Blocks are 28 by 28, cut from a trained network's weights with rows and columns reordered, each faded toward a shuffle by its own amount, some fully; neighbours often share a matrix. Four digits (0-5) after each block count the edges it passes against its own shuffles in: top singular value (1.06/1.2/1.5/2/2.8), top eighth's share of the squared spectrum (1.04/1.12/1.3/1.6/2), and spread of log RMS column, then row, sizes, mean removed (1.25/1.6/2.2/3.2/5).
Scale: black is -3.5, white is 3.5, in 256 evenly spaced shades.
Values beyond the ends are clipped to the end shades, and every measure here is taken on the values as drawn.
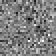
0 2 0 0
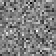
1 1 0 0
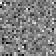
1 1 0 0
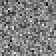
0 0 0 0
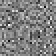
3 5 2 0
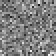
0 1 0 0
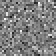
0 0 0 0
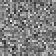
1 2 0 0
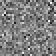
3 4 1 1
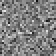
0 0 0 0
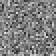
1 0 0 0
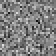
0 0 0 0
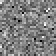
0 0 0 0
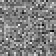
2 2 0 0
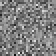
1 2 0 0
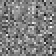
3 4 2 0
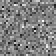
0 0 0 0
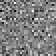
3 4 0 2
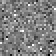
0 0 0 0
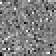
0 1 0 0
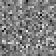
2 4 2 2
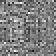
3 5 2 2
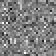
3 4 1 1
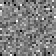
0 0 0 0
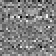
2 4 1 2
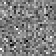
2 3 0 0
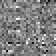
3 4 1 1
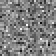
1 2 1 0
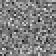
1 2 0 0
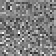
2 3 1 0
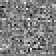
2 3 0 1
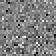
3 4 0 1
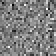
2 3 1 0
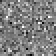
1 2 0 1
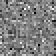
1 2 1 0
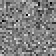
1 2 0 0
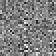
3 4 2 0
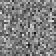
1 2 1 1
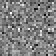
3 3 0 0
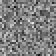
1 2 0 0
